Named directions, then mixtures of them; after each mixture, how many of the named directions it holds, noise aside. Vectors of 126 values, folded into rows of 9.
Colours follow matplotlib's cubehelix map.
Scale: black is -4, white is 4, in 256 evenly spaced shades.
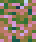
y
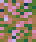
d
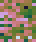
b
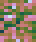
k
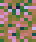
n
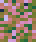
one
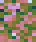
three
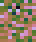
two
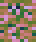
two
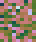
three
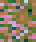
three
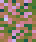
one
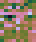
two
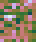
two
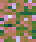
two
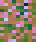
two
